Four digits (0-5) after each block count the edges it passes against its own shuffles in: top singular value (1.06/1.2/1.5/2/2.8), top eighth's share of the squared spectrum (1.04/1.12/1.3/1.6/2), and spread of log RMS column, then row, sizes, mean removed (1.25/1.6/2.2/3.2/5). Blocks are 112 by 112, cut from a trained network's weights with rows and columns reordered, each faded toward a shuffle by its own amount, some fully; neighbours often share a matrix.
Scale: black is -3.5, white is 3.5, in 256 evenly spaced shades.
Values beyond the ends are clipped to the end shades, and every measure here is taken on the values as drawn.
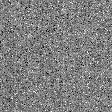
1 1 0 0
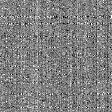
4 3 1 3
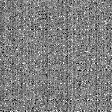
3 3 0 3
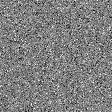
0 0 0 0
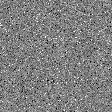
1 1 0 0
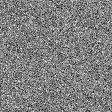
0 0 0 0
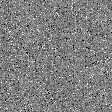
0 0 0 0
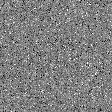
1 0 0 0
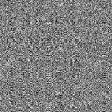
4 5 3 2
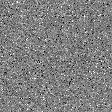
2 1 0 0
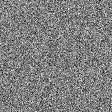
2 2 1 0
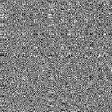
4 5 3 3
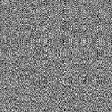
4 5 3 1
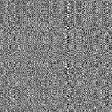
4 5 3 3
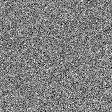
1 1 0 0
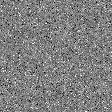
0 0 0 0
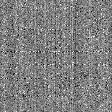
3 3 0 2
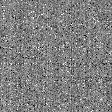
2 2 0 1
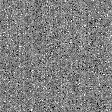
2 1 0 1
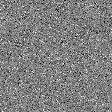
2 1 0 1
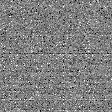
3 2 2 0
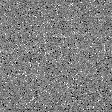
1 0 0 0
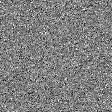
2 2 0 1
